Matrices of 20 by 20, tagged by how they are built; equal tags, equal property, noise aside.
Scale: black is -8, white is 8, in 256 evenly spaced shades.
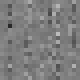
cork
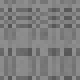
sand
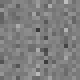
cork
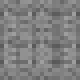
sand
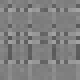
sand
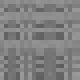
sand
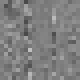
cork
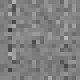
cork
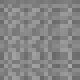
sand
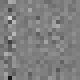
cork
